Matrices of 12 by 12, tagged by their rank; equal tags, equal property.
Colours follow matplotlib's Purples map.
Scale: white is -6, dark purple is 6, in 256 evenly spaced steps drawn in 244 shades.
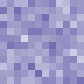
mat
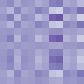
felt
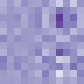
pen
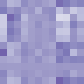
pen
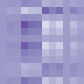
felt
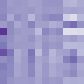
pen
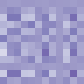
pen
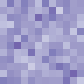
mat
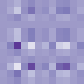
felt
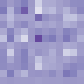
pen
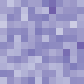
mat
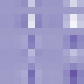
felt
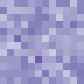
mat
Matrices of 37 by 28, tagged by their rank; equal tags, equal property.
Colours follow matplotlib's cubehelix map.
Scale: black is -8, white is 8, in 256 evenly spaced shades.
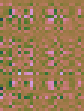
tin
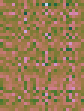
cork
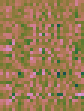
cork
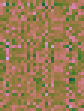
cork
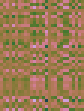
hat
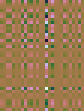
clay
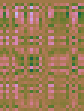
hat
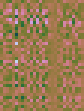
tin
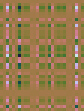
clay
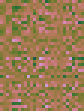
cork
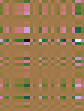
clay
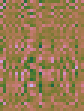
tin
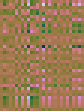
hat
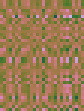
hat
